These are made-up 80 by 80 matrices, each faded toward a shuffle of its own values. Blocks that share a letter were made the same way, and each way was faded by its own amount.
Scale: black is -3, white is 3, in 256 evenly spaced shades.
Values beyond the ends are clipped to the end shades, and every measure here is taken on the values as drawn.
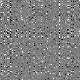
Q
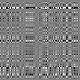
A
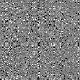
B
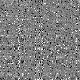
B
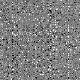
B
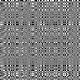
A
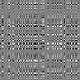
A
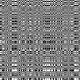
A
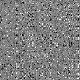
B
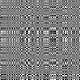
A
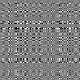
A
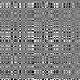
A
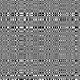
A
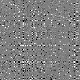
Q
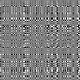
A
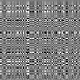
A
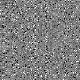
B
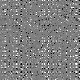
Q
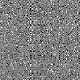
B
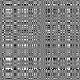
A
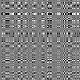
A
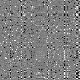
Q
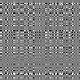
A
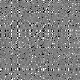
Q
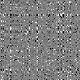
Q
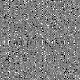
B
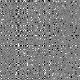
Q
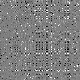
Q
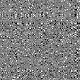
B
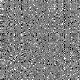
B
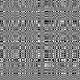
A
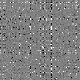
Q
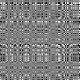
A
